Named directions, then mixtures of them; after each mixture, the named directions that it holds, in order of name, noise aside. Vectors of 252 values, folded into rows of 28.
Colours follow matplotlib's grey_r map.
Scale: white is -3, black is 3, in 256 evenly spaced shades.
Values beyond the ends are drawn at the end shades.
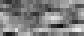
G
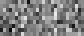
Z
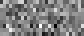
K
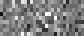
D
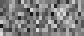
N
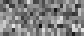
G, K, Z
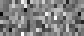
D, N, Z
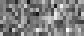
G, N, Z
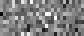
D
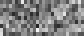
G, K, N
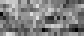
D, G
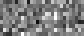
D, G, Z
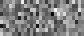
K, N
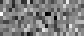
D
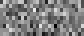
K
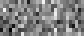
Z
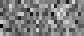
N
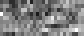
D, G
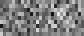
N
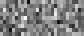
Z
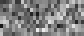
G, N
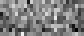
D, G, Z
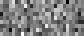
D, N, Z
